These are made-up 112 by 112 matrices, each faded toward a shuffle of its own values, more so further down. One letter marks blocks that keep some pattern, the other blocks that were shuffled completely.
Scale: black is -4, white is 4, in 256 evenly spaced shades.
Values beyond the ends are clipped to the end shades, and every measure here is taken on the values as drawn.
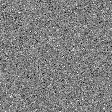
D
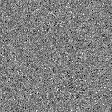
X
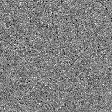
X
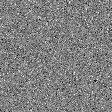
D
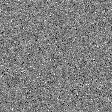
D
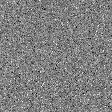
D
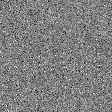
X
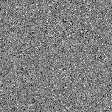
X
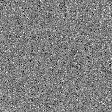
X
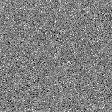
X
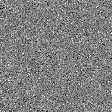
X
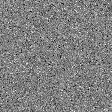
D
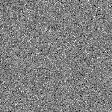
X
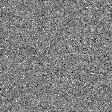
X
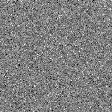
X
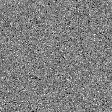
X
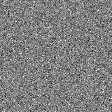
X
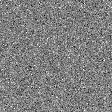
D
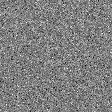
D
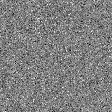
X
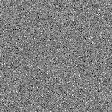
X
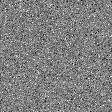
D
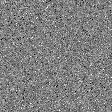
D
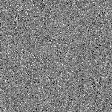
X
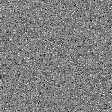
X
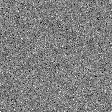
D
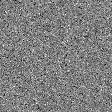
D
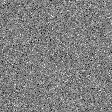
D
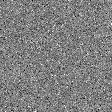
D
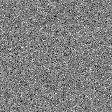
X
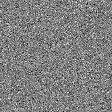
X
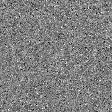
X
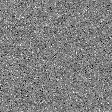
X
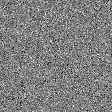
D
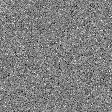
D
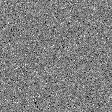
D
